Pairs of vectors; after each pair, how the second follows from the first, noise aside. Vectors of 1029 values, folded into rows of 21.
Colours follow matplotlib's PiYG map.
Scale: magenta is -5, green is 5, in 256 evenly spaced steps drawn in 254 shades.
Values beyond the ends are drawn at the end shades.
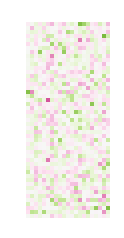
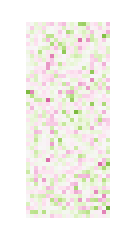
copied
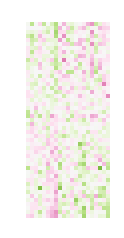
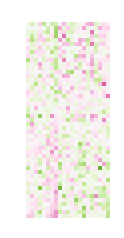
copied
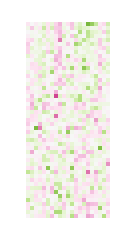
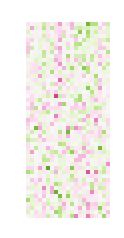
copied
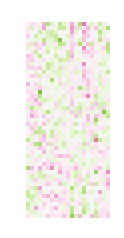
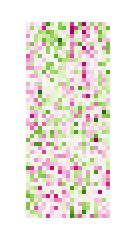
scaled up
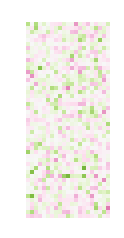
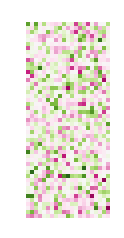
scaled up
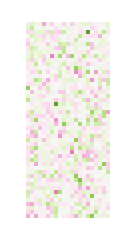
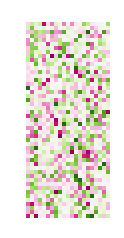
scaled up
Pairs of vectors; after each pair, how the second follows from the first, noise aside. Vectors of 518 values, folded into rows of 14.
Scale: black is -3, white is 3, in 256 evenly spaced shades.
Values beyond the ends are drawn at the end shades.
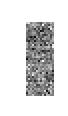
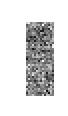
copied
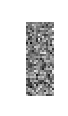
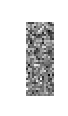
reversed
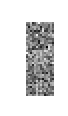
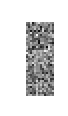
copied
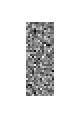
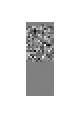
partly zeroed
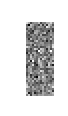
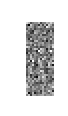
copied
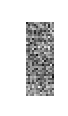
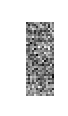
copied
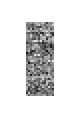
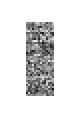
copied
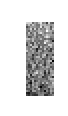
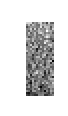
copied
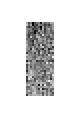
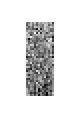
reversed
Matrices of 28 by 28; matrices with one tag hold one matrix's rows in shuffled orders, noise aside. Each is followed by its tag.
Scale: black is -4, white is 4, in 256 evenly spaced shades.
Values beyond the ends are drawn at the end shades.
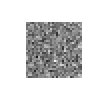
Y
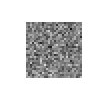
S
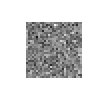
Y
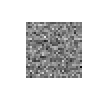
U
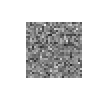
S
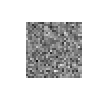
Y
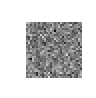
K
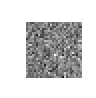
Y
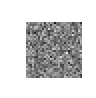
K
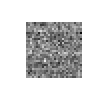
U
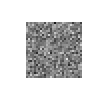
K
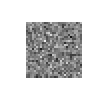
S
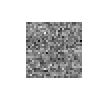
U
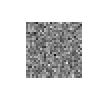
K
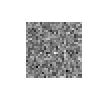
Y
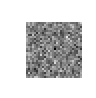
K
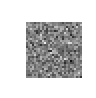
S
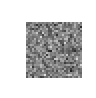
S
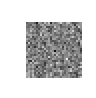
K
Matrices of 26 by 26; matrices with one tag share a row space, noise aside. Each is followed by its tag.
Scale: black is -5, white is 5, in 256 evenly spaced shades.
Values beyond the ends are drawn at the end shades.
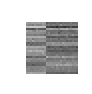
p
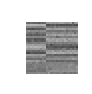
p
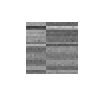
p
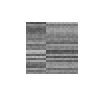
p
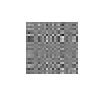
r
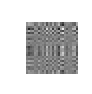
r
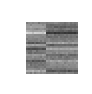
p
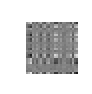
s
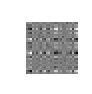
s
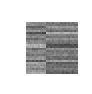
p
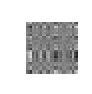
s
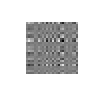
r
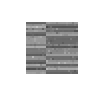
p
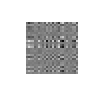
r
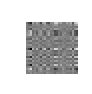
s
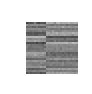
p
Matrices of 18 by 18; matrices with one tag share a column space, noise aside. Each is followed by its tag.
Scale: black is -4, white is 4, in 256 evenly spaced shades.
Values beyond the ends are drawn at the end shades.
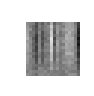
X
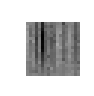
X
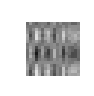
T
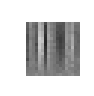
X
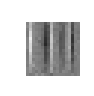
X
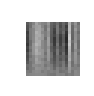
X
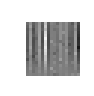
X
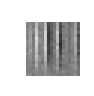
X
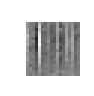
X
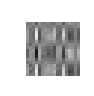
T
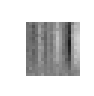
X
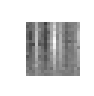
X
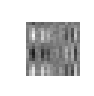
T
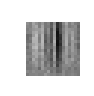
X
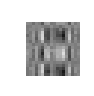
T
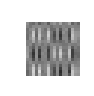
T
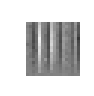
X
